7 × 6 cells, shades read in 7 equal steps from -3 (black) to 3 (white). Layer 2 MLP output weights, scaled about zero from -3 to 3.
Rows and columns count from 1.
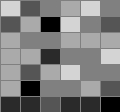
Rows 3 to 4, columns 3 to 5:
0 1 1 / -2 0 0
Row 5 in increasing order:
-1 0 0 1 1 2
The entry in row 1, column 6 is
0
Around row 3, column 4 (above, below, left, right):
2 0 0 1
